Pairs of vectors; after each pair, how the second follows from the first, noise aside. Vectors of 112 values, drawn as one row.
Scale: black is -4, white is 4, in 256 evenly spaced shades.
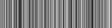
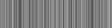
shrunk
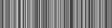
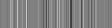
partly zeroed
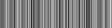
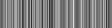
wrapped around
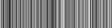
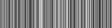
wrapped around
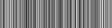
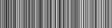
wrapped around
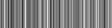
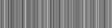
shrunk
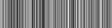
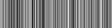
copied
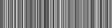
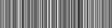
wrapped around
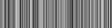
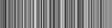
wrapped around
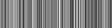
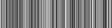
wrapped around
